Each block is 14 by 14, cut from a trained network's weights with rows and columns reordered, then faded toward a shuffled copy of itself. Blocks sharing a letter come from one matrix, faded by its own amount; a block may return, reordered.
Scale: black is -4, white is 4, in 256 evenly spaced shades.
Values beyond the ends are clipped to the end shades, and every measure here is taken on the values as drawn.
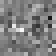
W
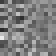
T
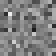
W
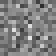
W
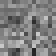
W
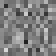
T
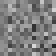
T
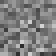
W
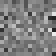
W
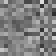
T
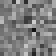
W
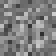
T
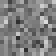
T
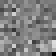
W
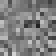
T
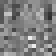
W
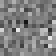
W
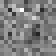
W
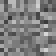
T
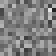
T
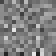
W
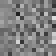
T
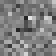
W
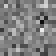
W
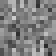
T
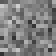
T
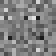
W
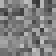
T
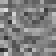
W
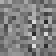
T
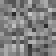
T
